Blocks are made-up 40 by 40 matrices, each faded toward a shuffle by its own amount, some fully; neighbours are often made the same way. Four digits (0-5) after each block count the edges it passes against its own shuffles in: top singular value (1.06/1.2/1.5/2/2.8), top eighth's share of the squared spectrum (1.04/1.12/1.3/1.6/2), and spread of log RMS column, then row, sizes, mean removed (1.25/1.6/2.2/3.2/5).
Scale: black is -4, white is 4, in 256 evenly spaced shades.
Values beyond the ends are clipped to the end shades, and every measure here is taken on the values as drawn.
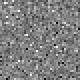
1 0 0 0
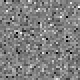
0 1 0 1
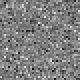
2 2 0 0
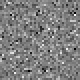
0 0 0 0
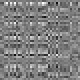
4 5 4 3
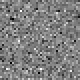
1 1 0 0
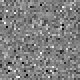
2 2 0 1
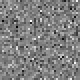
3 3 1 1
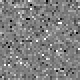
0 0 0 0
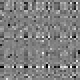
4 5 2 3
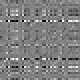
5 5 2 3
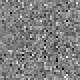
1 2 2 0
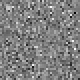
0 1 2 0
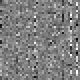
2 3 3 0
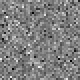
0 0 1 0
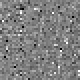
1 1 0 0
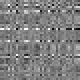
4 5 2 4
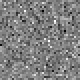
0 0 0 0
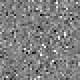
2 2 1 0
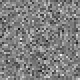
0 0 1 0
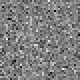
0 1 1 0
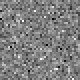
0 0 0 0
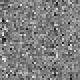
1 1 2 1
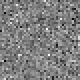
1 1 1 0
